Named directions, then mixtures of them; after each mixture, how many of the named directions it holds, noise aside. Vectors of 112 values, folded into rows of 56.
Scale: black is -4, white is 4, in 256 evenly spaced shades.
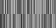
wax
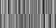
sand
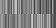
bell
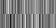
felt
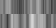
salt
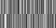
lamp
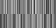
two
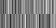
two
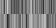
three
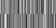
one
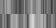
one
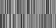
one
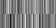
one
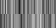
three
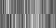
two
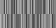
one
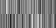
three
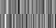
three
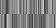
two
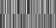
two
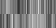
three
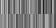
three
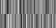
three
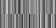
two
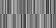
three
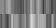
one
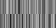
two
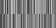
one
